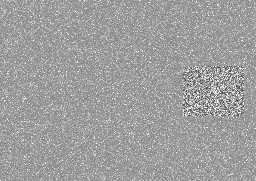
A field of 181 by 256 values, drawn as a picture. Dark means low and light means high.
Grain: fine. Odd patch: rougher, in the middle right. Stripes: none. Roughest part: middle right.
